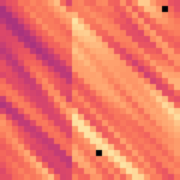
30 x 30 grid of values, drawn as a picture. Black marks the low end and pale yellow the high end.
The grain runs diagonally down to the right. The halves do not mirror each other. A vertical seam about 40% of the way across splits the table, and the right part is higher. On average the colour sits 70% of the way up the scale. Two lone cells stand out, each far lower than its neighbours.
